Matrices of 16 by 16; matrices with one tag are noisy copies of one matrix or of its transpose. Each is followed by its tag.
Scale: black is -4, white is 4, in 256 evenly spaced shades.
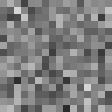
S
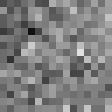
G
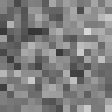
G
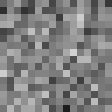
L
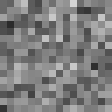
L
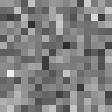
S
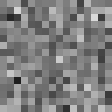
S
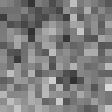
G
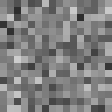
S
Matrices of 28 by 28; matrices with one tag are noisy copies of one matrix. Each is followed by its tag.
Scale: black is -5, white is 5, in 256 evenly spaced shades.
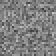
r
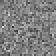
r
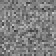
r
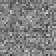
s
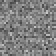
s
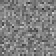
r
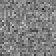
r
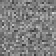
r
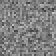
r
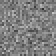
r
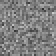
r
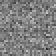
s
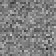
s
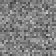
s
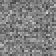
s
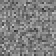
r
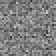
s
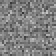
s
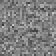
r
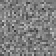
r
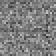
s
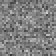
s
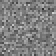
r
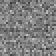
s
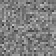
r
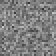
r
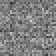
s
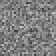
r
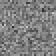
r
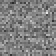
s
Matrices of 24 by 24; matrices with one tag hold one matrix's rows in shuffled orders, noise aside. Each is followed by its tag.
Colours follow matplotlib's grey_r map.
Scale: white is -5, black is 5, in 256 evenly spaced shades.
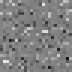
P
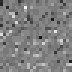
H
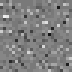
P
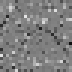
H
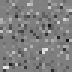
P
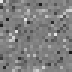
H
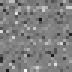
H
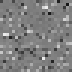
P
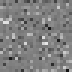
P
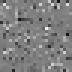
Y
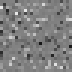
H
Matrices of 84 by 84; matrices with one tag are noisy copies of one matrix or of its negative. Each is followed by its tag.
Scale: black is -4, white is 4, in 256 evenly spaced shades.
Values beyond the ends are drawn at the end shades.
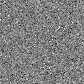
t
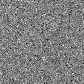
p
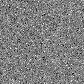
p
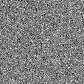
p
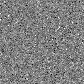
t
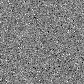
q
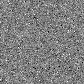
q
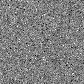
p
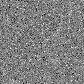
p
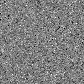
t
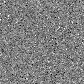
t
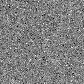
p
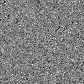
t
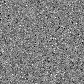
t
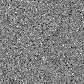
p
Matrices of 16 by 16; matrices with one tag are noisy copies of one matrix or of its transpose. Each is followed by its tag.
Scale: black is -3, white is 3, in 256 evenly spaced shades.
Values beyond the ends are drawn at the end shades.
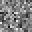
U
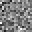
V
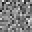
V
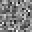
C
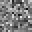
U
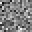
V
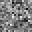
U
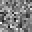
U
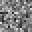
U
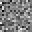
V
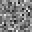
C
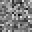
U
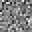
V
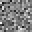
V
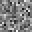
C
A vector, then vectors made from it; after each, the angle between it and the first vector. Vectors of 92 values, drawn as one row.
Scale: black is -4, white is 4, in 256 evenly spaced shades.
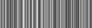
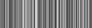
partly aligned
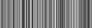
partly opposed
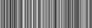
nearly parallel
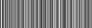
partly opposed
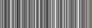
partly opposed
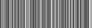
orthogonal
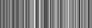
partly opposed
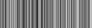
nearly opposite
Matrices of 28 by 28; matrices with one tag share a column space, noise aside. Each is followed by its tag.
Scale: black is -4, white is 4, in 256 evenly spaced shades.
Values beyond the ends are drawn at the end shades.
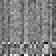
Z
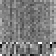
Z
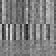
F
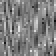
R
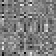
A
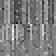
F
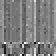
Z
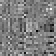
A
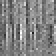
F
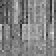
F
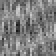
R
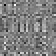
A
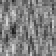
R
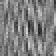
R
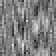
R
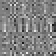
A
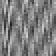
R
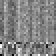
Z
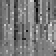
F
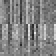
F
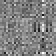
A
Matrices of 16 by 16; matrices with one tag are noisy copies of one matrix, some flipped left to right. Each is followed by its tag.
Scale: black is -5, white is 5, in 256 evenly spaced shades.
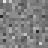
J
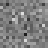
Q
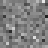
J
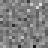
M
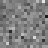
J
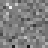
M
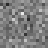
Q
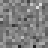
M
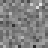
M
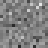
M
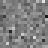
J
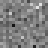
M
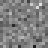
M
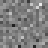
M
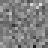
M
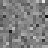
J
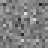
Q
